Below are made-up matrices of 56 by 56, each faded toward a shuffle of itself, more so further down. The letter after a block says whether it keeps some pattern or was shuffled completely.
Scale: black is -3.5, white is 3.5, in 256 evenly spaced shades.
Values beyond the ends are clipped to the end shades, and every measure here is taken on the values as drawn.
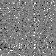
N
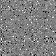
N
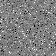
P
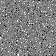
P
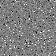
P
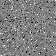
P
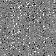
N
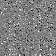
N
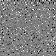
N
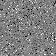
P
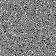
P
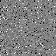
N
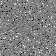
P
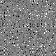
N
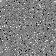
P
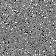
P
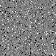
N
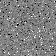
P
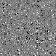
N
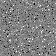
P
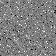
P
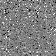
N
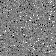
P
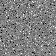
P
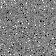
P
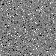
P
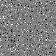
N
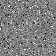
N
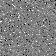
P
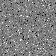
P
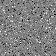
P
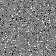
P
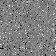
N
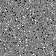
P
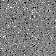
N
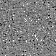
N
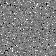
P
